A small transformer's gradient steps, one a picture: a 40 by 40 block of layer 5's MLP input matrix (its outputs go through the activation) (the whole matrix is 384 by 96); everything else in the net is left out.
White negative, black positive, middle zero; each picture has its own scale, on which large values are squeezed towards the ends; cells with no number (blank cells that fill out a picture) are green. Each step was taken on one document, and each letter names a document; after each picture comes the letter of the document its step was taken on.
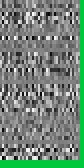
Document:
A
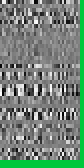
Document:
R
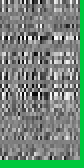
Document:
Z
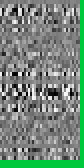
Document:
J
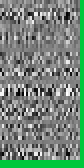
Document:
A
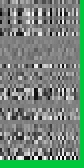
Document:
R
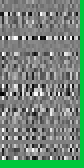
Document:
Z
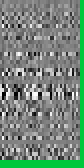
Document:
A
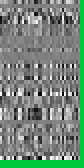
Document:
R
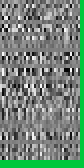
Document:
Z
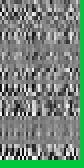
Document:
A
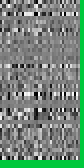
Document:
R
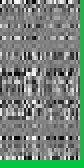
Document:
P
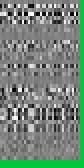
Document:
J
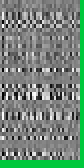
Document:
A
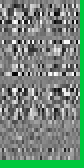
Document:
J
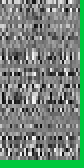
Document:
P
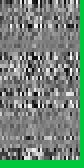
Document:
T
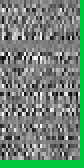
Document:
Z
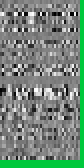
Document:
J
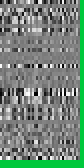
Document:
R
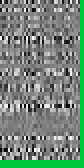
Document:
T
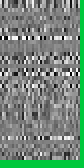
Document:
Z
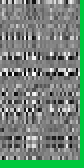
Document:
P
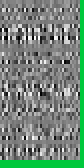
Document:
Z
